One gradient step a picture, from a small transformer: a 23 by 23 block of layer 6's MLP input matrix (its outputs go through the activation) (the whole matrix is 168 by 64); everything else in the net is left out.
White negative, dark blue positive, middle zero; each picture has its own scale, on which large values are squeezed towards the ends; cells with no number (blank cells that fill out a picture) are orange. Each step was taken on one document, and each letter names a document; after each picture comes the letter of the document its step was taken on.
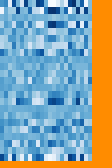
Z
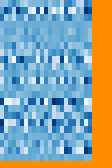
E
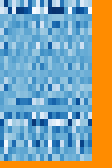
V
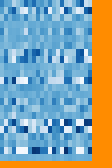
E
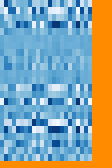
V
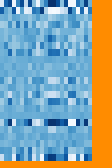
Z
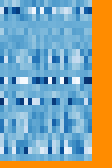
E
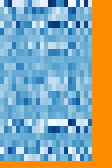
Z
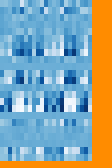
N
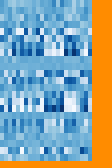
N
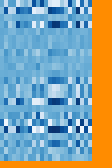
V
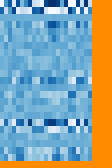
Z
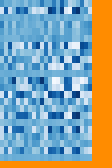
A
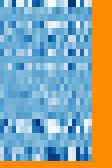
Z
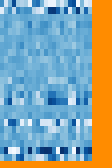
Z
